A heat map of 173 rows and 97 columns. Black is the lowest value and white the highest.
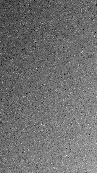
The top left is the ninth with the lowest average. The bottom right is the ninth with the highest average. The halves do not mirror each other. No single row or column stands out from its neighbours. The texture is fine-grained noise. There are no regular stripes. Values rise toward the bottom right.
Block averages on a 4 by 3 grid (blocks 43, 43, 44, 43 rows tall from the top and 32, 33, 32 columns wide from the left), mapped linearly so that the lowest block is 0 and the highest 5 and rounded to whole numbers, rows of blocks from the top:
012
123
234
345
